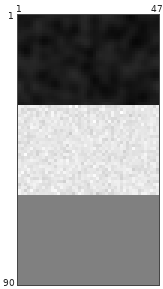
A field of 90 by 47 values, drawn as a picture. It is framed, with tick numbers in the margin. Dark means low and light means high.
It is made of 3 by 1 panels. Panel 1,1: very low, blotchy, faint in contrast. Panel 2,1: very high, fine-grained, faint in contrast. Panel 3,1: middling, flat.
